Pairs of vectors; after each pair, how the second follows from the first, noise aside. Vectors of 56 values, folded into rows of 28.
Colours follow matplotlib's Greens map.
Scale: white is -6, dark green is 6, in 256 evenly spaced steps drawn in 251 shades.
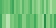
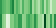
scaled up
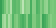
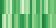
scaled up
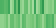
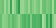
wrapped around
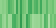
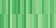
shuffled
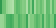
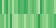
shuffled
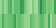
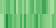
wrapped around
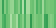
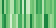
scaled up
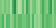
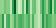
scaled up
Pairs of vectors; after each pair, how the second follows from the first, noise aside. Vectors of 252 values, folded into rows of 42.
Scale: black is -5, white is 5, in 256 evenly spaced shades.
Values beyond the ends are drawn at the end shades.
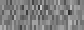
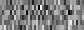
scaled up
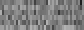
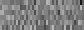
sign-scrambled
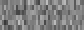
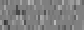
partly zeroed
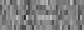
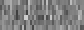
sign-scrambled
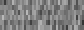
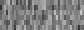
reversed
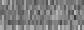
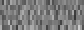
sign-scrambled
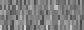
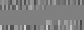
partly zeroed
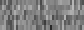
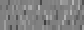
partly zeroed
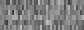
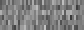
reversed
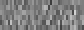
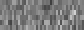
sign-scrambled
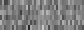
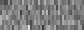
sign-scrambled
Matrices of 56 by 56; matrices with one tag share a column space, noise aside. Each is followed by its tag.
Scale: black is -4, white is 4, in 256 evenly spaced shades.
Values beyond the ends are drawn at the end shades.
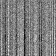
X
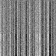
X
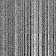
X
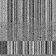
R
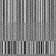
R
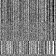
R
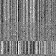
R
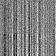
X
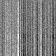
X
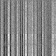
X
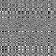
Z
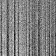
X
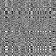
Z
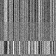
R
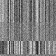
R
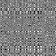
Z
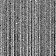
X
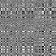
Z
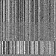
R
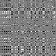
Z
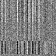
R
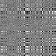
Z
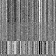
R
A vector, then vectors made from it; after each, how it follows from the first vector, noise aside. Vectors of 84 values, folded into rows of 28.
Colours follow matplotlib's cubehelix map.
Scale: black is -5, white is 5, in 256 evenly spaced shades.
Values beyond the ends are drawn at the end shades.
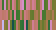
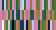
scaled up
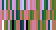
scaled up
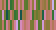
wrapped around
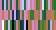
scaled up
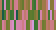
wrapped around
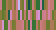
wrapped around
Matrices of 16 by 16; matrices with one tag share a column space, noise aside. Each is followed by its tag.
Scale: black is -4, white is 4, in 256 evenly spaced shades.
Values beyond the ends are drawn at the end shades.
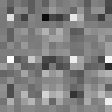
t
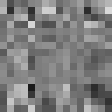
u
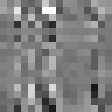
u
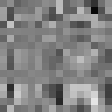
u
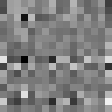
t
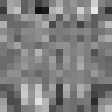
u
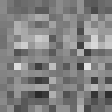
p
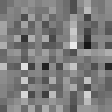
p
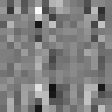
u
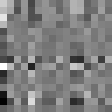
t
